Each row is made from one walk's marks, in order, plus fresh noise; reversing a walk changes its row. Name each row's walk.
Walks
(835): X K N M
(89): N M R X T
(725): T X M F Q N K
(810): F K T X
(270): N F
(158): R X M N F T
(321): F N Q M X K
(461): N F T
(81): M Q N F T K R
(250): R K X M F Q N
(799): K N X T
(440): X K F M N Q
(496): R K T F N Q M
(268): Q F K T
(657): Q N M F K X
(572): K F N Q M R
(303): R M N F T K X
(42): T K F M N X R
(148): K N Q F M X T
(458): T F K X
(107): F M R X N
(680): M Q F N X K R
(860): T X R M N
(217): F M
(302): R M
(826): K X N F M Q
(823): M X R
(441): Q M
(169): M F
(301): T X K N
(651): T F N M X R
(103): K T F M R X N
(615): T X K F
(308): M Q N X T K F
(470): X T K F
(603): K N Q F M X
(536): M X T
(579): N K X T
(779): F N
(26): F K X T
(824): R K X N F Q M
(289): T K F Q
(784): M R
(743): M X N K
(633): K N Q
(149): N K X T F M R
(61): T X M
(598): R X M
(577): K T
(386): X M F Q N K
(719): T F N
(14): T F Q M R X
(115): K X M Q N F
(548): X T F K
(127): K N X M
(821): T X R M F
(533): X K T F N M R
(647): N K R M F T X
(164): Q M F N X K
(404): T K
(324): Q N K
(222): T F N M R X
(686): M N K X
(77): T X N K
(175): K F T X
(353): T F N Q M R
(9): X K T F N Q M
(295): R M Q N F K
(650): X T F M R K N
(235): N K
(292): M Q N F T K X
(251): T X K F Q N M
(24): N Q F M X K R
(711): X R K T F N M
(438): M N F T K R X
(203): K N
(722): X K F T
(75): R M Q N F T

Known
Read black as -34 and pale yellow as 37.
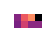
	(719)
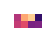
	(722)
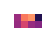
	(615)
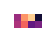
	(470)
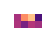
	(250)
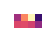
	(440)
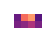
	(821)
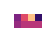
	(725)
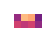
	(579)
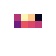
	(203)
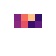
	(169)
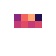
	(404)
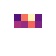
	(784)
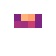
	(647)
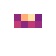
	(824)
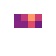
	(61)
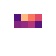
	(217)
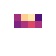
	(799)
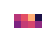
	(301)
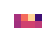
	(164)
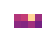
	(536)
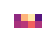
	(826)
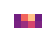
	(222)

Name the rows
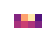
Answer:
(711)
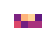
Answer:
(496)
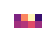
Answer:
(680)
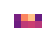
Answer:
(321)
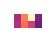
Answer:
(835)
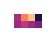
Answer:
(650)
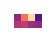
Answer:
(9)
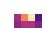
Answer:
(438)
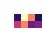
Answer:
(270)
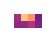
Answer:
(26)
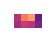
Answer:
(458)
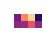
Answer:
(42)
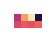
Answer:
(324)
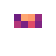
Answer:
(89)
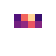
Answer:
(651)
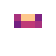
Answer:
(175)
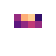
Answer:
(103)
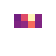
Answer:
(823)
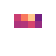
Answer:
(657)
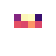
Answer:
(633)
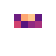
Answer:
(75)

